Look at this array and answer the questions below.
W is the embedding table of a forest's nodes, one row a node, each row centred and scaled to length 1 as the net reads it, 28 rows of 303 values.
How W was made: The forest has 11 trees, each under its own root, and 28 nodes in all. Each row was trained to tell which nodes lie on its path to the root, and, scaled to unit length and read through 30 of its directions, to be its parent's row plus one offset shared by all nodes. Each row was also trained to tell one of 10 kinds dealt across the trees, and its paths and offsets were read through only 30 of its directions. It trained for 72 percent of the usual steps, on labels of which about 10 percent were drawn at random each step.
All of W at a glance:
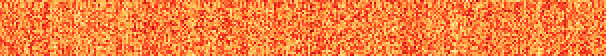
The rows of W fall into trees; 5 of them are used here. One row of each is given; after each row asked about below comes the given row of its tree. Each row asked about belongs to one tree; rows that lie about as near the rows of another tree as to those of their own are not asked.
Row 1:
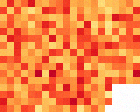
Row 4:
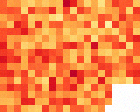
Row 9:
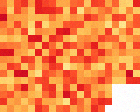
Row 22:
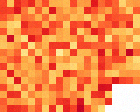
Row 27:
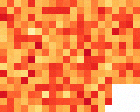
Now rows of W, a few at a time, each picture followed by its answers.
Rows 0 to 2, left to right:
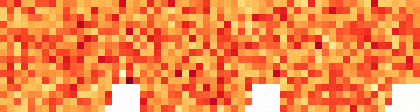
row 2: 27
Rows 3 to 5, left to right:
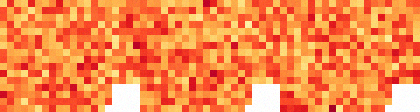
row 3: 27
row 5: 22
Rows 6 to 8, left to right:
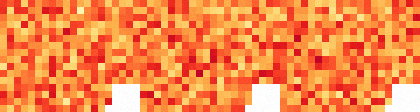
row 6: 27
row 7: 9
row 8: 4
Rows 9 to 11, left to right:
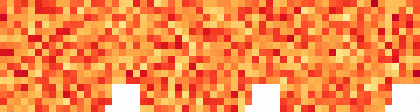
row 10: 27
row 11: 22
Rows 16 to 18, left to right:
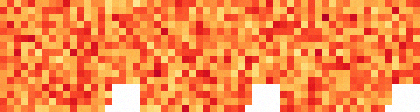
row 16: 1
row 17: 9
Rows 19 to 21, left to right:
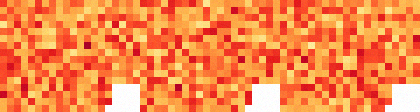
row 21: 1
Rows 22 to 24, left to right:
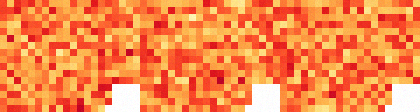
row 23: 4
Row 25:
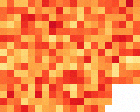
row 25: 22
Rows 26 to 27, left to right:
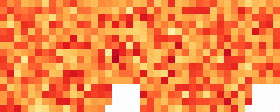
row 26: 22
